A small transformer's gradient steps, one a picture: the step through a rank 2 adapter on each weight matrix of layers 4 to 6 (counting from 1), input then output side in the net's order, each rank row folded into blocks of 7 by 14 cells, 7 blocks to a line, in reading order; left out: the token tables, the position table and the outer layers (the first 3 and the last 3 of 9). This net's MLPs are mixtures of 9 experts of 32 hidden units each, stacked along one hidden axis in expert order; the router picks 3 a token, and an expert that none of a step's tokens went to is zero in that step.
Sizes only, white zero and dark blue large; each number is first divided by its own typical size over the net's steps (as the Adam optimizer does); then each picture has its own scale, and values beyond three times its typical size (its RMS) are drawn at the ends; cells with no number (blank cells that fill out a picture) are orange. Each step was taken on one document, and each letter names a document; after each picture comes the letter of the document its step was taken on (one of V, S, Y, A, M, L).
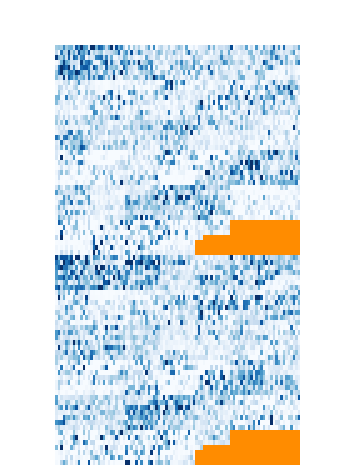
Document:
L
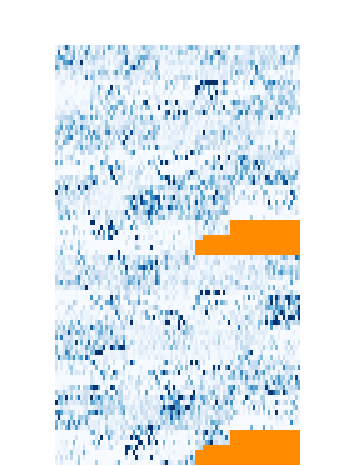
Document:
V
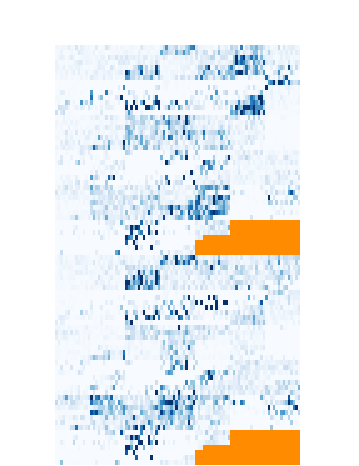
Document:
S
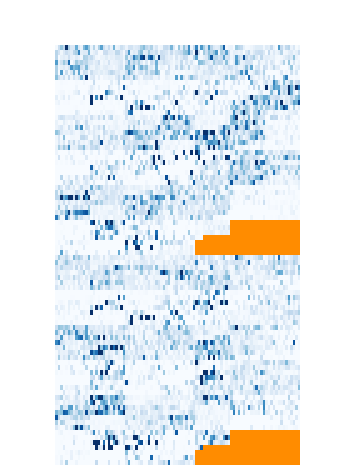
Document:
V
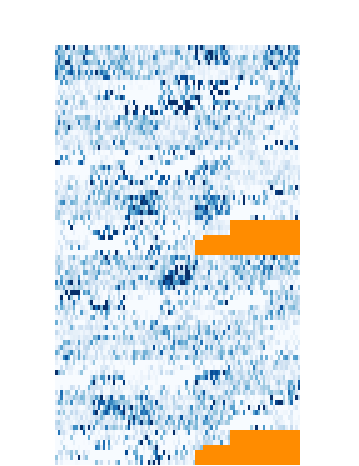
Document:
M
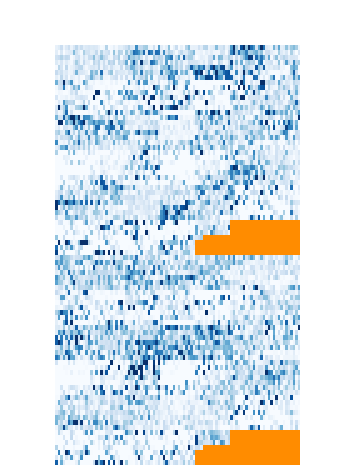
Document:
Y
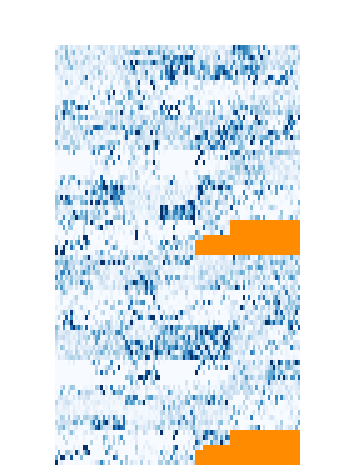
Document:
Y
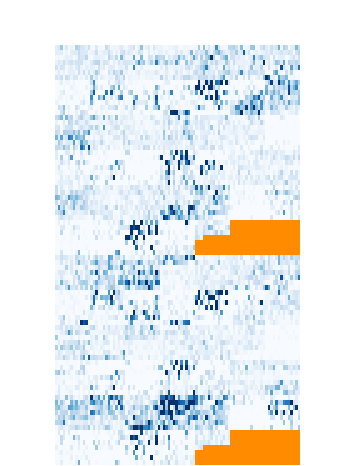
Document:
S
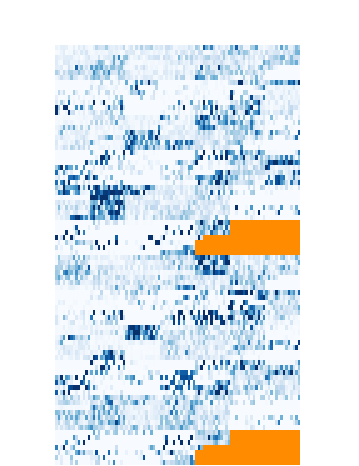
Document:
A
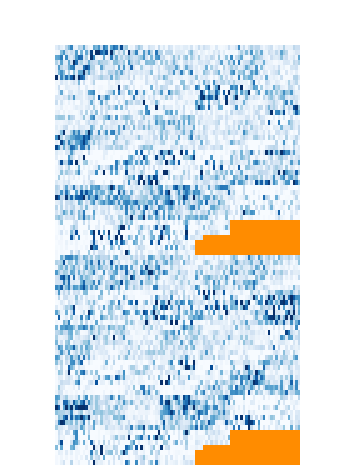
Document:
L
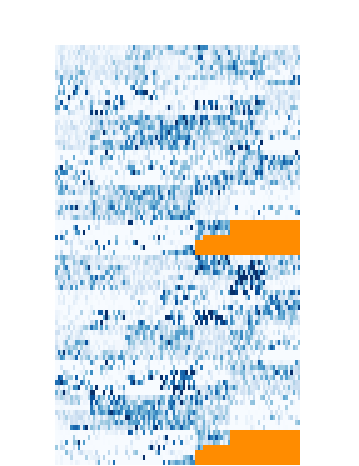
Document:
A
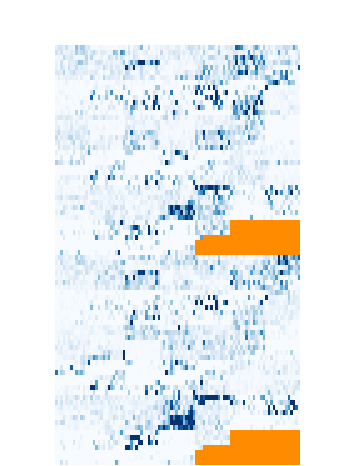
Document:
S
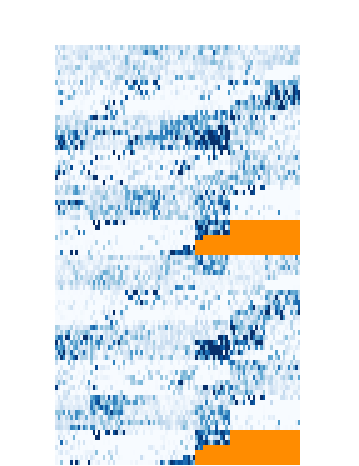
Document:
A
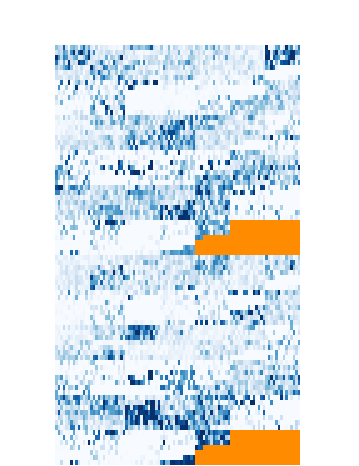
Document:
A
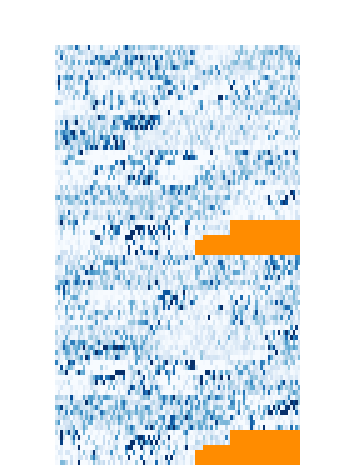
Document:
L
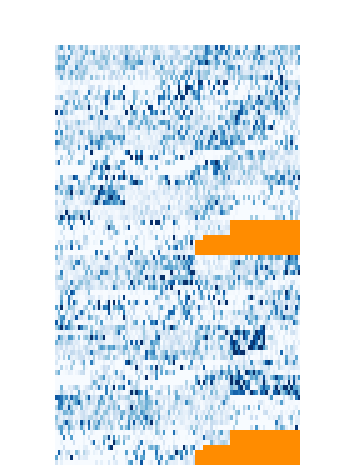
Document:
M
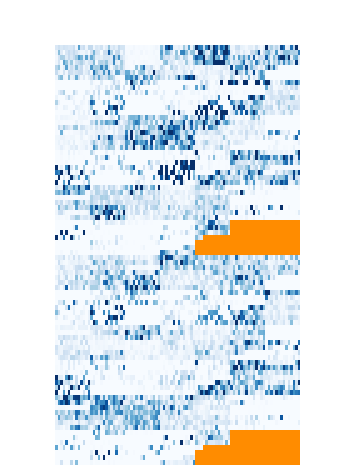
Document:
A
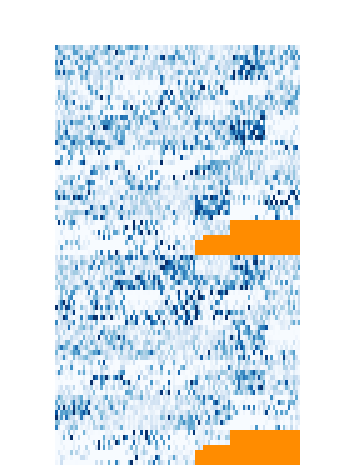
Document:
M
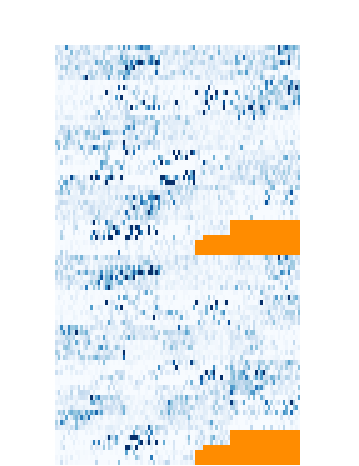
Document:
V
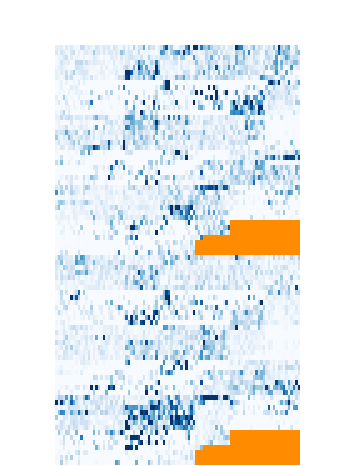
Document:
S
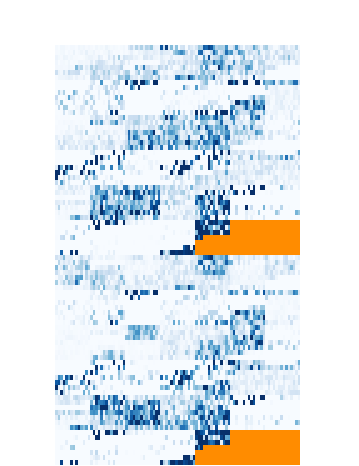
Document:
A
